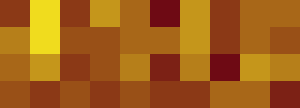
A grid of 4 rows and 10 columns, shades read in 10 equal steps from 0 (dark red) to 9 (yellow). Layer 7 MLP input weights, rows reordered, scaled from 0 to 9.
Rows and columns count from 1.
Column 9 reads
4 4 6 4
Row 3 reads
4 6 2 3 5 1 5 0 6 5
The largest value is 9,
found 2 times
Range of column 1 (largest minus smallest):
3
